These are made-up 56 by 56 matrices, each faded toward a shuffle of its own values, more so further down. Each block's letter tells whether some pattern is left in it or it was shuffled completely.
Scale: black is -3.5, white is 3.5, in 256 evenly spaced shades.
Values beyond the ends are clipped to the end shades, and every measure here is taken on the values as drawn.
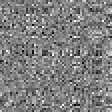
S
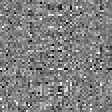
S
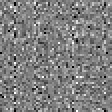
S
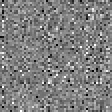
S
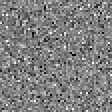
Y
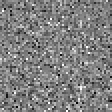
Y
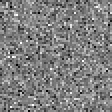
Y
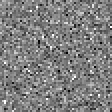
Y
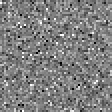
Y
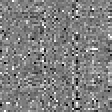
S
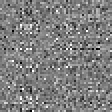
S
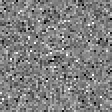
Y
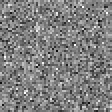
Y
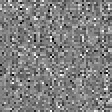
S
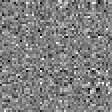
S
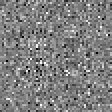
S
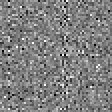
S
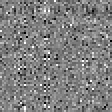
S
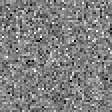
Y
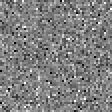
Y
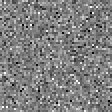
Y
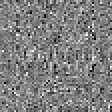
S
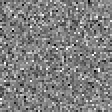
Y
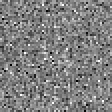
Y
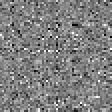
S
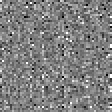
S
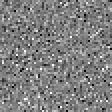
Y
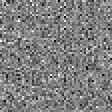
S
